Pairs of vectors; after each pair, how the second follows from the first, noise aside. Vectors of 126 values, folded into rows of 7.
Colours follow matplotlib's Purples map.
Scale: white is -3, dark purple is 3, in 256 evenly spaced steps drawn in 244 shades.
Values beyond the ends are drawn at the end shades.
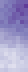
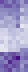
wrapped around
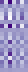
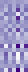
reversed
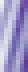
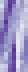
wrapped around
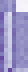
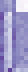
copied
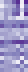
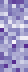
shuffled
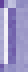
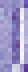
reversed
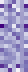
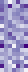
reversed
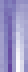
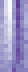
reversed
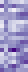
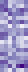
wrapped around
